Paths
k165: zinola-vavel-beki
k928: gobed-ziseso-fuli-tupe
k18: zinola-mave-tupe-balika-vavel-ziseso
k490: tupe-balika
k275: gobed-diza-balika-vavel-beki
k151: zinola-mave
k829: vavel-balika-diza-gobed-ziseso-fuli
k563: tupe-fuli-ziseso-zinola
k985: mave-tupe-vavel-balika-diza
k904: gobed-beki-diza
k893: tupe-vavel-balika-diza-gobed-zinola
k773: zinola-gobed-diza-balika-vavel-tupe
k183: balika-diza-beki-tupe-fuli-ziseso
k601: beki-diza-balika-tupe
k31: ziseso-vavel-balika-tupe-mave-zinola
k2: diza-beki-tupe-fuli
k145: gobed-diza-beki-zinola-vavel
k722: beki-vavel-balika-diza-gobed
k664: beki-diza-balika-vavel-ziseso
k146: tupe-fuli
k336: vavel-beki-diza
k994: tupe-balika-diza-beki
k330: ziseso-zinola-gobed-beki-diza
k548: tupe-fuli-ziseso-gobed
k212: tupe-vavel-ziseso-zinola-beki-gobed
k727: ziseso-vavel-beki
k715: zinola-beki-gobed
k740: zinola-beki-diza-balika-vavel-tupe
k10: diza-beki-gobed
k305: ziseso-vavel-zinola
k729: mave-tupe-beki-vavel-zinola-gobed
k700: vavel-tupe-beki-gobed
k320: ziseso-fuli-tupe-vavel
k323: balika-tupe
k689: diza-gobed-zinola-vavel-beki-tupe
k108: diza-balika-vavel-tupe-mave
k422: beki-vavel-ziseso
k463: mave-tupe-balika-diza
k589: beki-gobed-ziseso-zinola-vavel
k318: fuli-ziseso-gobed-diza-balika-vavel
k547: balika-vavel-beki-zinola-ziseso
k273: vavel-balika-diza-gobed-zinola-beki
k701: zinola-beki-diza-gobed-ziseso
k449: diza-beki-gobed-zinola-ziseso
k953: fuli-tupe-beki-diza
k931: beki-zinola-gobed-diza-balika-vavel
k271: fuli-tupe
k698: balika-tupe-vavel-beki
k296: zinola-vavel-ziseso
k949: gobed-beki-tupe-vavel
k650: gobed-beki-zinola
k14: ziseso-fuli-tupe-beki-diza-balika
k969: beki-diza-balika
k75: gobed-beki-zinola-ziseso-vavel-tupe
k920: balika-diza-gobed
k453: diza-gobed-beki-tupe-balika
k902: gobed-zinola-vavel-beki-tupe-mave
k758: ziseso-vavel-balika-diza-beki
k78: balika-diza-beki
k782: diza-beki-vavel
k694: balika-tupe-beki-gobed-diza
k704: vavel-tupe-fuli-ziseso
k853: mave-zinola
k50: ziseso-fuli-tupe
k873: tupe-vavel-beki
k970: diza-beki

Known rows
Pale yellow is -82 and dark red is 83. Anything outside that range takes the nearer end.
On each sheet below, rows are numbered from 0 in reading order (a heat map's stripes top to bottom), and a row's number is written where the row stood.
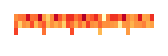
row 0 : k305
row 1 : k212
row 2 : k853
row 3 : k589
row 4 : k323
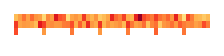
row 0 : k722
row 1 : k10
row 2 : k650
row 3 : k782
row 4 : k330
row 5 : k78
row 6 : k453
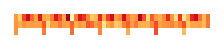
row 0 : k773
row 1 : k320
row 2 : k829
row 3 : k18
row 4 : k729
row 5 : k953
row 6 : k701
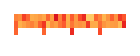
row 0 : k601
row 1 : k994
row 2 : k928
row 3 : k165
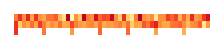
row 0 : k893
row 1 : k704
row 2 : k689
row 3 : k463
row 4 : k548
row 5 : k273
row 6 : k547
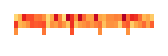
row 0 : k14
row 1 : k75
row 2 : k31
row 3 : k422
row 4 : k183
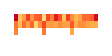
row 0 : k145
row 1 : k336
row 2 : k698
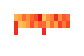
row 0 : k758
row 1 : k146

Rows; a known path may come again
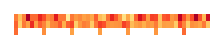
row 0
k563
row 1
k920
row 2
k664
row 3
k715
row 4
k740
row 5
k296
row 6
k985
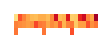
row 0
k453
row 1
k271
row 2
k50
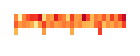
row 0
k589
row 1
k10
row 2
k729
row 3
k873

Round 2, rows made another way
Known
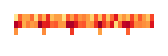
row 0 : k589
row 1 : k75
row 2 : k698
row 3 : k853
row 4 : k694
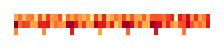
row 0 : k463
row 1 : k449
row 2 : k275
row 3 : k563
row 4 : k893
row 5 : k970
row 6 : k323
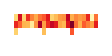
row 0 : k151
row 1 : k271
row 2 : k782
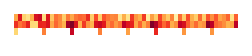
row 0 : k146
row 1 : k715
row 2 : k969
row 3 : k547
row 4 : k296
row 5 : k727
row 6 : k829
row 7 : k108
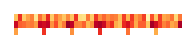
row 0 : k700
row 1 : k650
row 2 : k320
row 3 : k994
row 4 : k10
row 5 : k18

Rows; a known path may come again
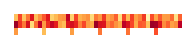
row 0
k853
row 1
k271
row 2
k212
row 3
k689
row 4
k10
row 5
k273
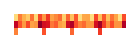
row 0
k318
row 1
k740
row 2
k949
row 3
k904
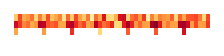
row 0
k18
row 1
k729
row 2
k727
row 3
k146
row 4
k664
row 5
k931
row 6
k78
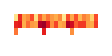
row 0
k701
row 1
k275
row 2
k953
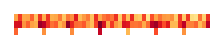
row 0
k773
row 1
k31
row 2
k2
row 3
k969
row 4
k704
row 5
k873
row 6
k320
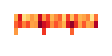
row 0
k928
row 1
k453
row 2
k145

